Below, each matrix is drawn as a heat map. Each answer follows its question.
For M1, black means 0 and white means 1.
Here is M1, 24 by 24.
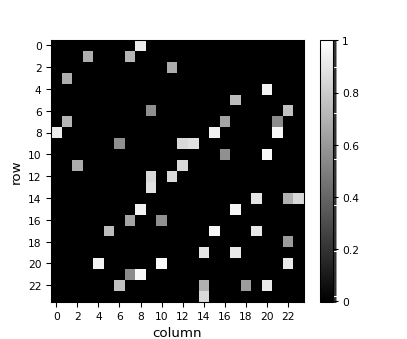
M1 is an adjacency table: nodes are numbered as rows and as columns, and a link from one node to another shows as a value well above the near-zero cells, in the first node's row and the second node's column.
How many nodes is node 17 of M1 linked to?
3
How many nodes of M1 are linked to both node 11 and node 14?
0
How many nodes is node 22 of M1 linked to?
4
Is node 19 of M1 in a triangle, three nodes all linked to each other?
no
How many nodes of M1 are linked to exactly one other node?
8
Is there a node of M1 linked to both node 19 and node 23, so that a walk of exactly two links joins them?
yes
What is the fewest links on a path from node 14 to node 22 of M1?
1
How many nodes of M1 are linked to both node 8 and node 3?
0
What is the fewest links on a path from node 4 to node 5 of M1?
6
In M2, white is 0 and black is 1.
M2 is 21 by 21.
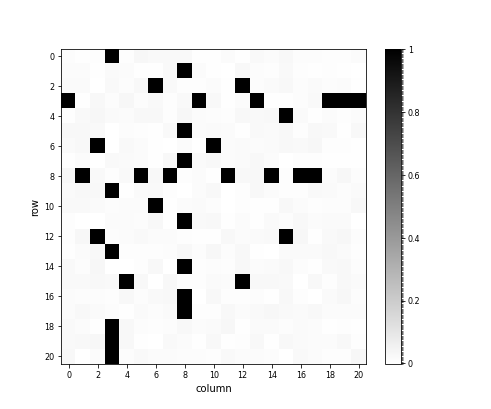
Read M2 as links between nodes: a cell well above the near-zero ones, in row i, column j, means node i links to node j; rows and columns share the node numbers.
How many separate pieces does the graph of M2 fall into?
3
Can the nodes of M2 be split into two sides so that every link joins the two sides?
yes
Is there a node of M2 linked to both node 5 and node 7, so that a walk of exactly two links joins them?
yes
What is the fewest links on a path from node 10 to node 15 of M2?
4
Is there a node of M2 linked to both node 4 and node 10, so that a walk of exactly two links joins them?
no
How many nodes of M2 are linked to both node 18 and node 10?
0
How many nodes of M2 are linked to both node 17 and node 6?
0
